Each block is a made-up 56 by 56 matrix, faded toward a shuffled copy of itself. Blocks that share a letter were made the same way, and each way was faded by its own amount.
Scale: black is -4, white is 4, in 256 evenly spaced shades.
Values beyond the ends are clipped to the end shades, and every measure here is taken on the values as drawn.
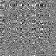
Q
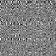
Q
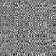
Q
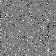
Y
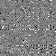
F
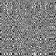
Q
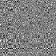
Q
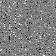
Y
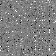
Y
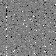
Y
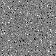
Y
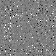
Y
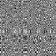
Q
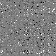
Y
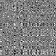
Q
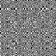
Q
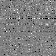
F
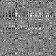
Q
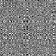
Q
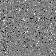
Y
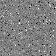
Y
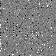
Y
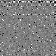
F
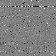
F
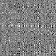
Q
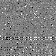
F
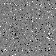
Y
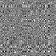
Q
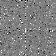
Y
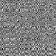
Q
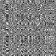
Q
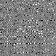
F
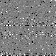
F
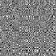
Q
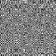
Q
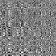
Q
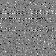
F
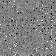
Y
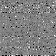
F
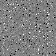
Y
